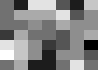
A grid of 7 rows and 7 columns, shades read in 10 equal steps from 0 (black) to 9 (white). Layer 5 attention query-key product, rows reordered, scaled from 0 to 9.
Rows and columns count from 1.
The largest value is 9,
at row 6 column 1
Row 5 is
8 7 5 2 3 5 0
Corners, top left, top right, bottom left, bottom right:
4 7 4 4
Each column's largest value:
9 7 8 8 8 8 7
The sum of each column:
35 37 34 26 32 32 30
